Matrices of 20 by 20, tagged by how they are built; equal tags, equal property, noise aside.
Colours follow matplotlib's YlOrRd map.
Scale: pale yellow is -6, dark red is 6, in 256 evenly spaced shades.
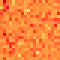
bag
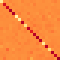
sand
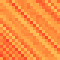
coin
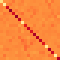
sand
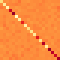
sand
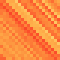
coin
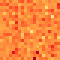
bag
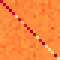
sand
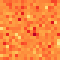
bag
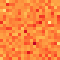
bag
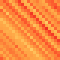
coin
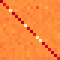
sand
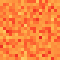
bag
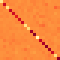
sand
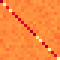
sand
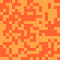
bag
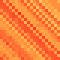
coin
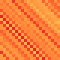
coin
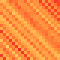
coin
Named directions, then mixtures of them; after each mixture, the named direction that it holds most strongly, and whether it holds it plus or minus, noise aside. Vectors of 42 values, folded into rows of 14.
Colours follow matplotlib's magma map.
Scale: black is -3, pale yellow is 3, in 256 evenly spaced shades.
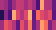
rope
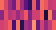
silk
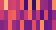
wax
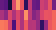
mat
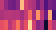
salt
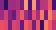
wax, minus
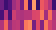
wax, minus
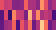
rope, plus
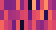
silk, plus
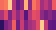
mat, minus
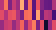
wax, plus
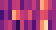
rope, plus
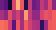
mat, plus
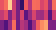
mat, minus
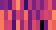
mat, plus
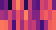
mat, plus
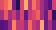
mat, minus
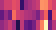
salt, minus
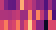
salt, plus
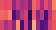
rope, minus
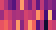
salt, plus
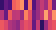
mat, plus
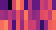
mat, plus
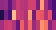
rope, plus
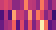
rope, plus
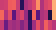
salt, minus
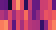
mat, plus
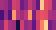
rope, plus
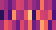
rope, plus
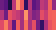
mat, plus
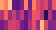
mat, minus
